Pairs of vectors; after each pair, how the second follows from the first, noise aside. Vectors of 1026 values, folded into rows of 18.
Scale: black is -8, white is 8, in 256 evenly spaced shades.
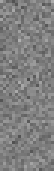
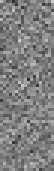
scaled up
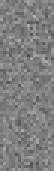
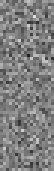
scaled up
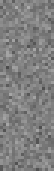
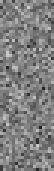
scaled up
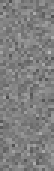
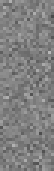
sign-scrambled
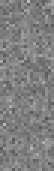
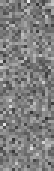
scaled up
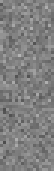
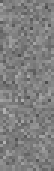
negated
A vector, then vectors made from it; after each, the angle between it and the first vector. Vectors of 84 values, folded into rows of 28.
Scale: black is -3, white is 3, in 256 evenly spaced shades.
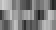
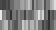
nearly opposite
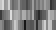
nearly parallel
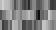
nearly parallel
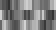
nearly opposite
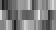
nearly opposite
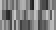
orthogonal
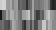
nearly parallel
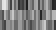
partly aligned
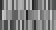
orthogonal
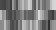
nearly opposite
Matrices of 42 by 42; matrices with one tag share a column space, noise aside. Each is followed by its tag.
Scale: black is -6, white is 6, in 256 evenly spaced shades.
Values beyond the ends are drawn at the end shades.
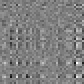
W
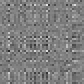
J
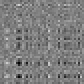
W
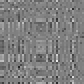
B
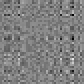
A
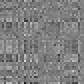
B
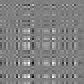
W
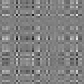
A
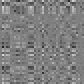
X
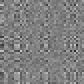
J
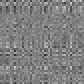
X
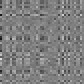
A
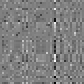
B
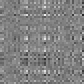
A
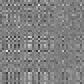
J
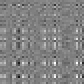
W
